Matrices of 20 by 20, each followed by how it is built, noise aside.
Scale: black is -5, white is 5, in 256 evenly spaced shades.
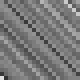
Toeplitz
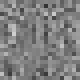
low rank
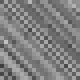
Toeplitz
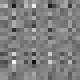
low rank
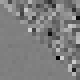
upper triangular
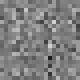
low rank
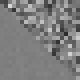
upper triangular
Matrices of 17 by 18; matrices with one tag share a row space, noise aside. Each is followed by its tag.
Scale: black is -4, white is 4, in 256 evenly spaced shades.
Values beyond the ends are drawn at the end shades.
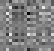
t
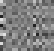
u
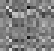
t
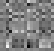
t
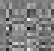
t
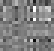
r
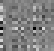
u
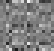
t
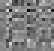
t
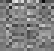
t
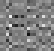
t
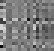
u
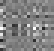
u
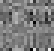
r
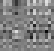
r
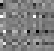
u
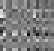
u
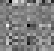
t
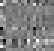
u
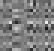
r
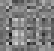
t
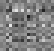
t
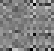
r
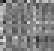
u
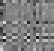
u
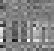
u
